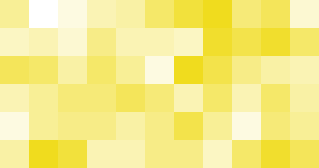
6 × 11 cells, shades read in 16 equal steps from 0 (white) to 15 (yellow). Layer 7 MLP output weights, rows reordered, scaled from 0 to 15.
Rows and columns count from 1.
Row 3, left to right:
11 10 6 10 7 2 15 12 8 6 5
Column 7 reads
13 4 15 5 12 8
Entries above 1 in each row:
10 11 11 11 11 11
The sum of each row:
81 84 92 86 76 99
